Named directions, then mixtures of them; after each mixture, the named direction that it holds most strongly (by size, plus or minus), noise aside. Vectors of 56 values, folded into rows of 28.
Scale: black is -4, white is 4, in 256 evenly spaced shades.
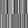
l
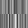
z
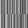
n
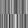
z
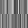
l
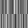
l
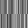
l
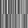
n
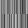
n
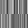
l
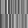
n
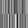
z
